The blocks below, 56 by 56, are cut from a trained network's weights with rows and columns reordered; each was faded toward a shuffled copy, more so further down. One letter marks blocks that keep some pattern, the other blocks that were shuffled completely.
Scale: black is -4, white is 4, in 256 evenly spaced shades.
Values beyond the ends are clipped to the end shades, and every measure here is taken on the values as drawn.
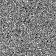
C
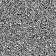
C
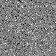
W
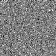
W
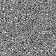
W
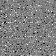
W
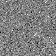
W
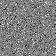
C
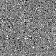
W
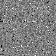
W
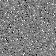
C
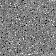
C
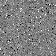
C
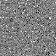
W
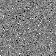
W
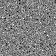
C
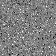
C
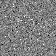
W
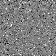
W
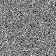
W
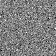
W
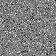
C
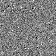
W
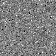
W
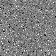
C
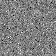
C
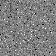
C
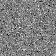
W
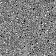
C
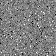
C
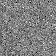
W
